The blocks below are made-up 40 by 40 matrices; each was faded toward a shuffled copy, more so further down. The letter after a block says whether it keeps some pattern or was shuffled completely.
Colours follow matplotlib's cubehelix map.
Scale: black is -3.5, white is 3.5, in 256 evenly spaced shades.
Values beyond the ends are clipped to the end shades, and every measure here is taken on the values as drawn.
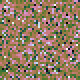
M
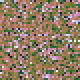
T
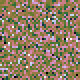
T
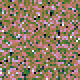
T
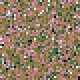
M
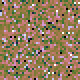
M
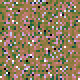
T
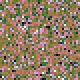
T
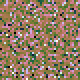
T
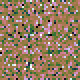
T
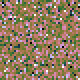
M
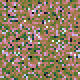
T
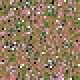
T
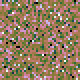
M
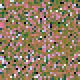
T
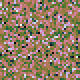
M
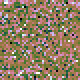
T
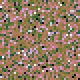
M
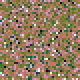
M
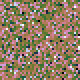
M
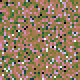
T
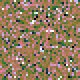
M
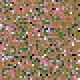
T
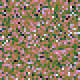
M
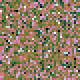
T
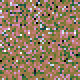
M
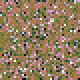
M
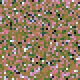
M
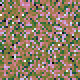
T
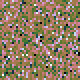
T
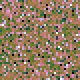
M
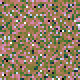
T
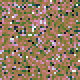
T
